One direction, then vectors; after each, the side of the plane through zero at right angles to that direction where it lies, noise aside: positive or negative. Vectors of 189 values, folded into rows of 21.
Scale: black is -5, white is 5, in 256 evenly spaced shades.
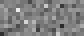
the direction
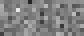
positive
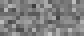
positive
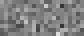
positive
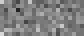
negative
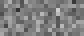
negative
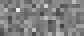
positive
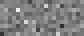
positive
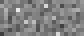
positive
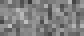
positive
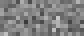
negative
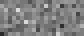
positive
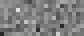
positive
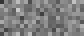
positive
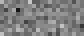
negative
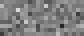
positive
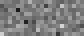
negative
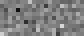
negative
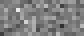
positive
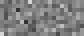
negative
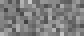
negative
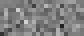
positive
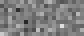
negative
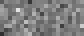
positive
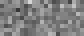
negative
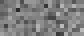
negative
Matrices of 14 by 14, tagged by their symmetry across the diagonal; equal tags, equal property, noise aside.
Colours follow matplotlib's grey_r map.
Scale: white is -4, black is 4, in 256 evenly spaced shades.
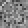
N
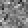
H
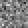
H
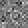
N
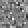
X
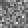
N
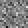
H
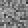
X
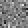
H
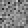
N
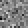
X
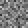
N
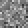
N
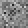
N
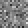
H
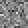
X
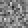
X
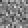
X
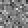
H
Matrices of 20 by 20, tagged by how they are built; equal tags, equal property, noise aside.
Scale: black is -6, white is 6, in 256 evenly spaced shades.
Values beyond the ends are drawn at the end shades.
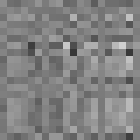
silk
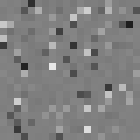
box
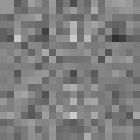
silk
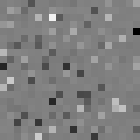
box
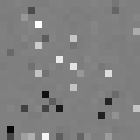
box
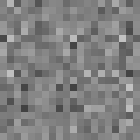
silk
